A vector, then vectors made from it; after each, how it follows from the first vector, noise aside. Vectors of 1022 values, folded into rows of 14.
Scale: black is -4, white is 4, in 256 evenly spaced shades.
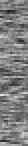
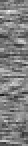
negated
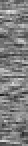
negated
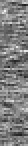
reversed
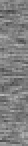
shrunk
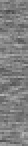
shrunk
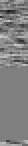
partly zeroed
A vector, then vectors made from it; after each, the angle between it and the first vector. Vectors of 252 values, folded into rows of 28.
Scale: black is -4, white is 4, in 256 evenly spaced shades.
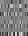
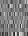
nearly parallel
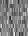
partly opposed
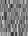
partly opposed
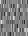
orthogonal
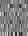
nearly opposite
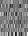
nearly opposite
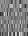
nearly parallel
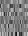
nearly opposite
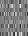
nearly parallel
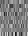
nearly opposite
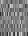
nearly parallel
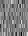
partly opposed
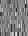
partly aligned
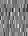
orthogonal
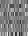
nearly opposite
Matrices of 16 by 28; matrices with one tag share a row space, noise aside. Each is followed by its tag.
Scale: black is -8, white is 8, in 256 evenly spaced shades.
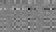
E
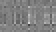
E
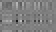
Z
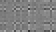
E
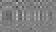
Z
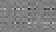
E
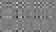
Z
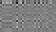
Z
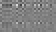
Z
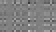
E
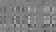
E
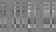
E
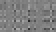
E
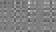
E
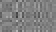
Z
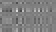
Z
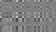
Z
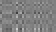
Z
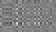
Z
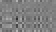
Z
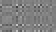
Z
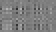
Z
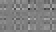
E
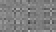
E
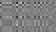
Z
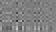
Z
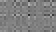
E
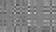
E
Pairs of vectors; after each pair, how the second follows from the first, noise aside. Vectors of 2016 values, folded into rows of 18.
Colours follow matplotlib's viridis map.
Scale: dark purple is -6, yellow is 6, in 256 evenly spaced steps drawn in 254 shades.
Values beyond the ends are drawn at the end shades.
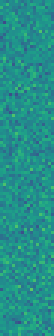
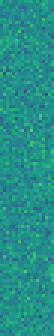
shuffled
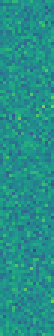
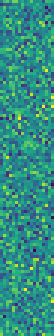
scaled up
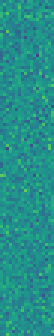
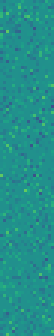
partly zeroed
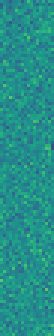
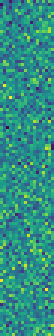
scaled up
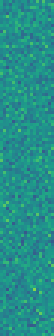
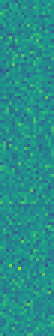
shuffled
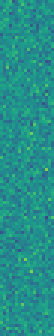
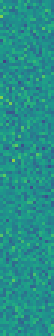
shuffled
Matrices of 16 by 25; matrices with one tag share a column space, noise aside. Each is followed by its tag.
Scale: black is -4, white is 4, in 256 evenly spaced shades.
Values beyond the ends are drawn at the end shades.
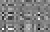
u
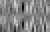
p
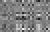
u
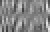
p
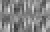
p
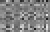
u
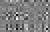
u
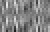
p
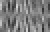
p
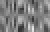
p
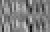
p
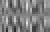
p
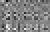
u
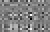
u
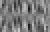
p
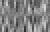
p
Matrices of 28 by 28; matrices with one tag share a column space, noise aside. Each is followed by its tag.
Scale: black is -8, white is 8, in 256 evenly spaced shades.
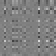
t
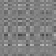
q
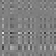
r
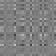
q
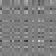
t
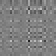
t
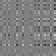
q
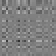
t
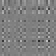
t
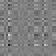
q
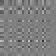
t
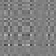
q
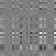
r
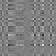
q
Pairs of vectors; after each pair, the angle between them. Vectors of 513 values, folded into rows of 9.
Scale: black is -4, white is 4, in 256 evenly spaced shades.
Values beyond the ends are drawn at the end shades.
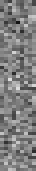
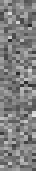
partly opposed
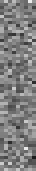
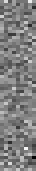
nearly parallel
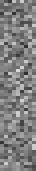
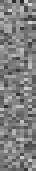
partly opposed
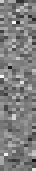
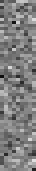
nearly opposite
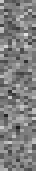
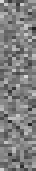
partly aligned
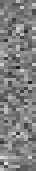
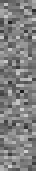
partly aligned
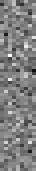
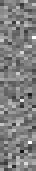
partly aligned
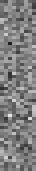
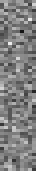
partly opposed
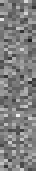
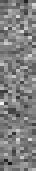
partly opposed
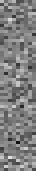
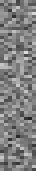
partly aligned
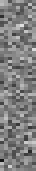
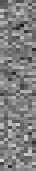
nearly opposite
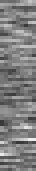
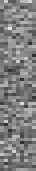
partly aligned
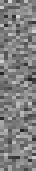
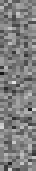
partly aligned
